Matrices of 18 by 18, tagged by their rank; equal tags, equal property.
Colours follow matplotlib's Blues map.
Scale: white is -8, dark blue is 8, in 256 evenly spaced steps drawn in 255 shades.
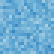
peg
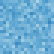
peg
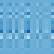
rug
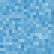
peg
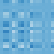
rug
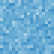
peg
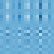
rug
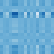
rug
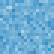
peg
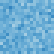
peg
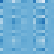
rug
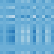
rug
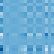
rug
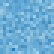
peg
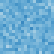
peg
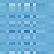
rug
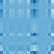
rug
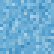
peg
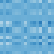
rug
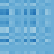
rug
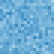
peg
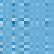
rug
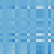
rug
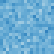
peg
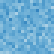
peg
